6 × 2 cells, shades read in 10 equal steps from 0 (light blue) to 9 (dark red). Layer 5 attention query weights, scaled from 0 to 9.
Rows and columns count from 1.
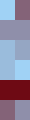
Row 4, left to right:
1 0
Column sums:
19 22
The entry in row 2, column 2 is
3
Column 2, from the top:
5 3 2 0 9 3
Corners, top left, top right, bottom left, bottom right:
0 5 5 3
